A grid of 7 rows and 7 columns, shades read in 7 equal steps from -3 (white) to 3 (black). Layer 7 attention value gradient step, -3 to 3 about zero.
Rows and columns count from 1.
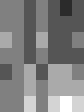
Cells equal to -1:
9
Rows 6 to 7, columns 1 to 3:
0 0 -1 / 0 0 -2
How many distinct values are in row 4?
2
